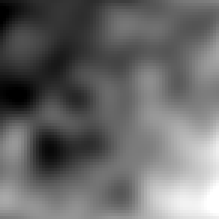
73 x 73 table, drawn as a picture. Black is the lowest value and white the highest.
On average the colour sits 40% of the way up the scale. The ninth with the lowest average is the top left. The ninth with the highest average is the bottom right. There is an overall slope up to the bottom right.
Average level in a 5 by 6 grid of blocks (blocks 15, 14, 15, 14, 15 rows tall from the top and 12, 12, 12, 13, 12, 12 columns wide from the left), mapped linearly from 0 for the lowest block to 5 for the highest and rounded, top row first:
001222 | 001122 | 011233 | 201234 | 322245
